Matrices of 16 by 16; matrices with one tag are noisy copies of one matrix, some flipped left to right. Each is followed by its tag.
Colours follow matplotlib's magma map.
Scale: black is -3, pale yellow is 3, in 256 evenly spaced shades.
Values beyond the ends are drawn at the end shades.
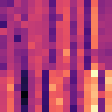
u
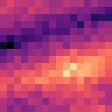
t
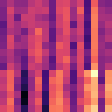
u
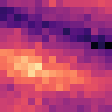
t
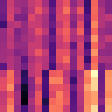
u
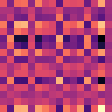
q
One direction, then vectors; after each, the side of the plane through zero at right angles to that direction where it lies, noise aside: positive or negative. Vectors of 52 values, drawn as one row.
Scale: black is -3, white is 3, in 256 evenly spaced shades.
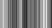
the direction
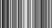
negative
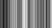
negative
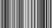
negative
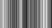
positive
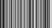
negative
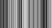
negative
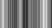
positive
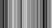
negative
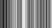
negative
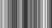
positive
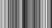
positive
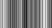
positive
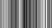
positive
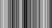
positive
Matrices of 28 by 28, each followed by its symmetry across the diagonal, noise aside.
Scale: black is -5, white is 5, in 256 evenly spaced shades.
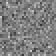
neither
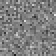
antisymmetric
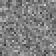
antisymmetric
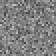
antisymmetric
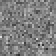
neither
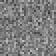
neither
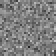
neither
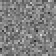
antisymmetric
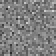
antisymmetric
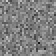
neither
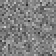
antisymmetric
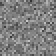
neither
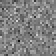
neither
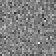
neither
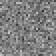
neither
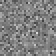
antisymmetric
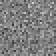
antisymmetric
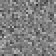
antisymmetric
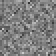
antisymmetric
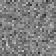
neither
